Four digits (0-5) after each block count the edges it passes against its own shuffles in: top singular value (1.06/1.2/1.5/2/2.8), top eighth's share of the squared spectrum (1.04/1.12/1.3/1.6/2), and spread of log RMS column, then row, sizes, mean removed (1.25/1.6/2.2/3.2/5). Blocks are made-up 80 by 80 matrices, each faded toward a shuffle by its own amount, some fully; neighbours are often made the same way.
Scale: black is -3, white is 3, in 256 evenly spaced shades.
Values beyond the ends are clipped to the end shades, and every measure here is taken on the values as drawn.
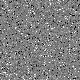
0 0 0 0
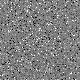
1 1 0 0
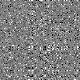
4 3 2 3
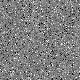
2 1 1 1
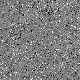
0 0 0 0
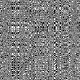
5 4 3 2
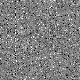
3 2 1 0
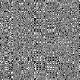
4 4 3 2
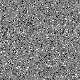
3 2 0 0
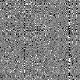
4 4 3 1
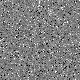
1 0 0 0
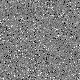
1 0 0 0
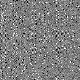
4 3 2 1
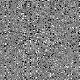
4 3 3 1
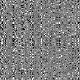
4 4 3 2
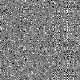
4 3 2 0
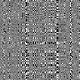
5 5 4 3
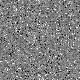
2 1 0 0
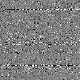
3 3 0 3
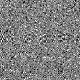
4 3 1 2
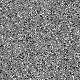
1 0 0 0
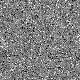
0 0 0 0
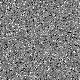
1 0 0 0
